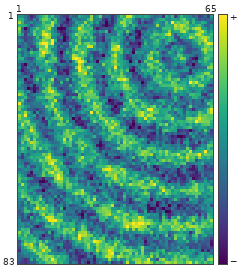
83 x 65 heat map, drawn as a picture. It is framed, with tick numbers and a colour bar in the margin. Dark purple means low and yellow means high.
Mirror symmetry: none. Grain: blotchy. Rings: centred on the top right. Average level on the scale: 50%. Odd rows or columns: none.
